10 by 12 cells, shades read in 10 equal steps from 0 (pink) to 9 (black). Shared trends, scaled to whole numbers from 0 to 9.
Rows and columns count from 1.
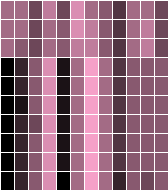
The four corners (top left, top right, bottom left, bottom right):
3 5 9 4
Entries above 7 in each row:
0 0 0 2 2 3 2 2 2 2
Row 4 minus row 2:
6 4 -1 -2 4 2 -2 -1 0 1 2 -1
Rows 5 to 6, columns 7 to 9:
0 3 6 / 0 3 6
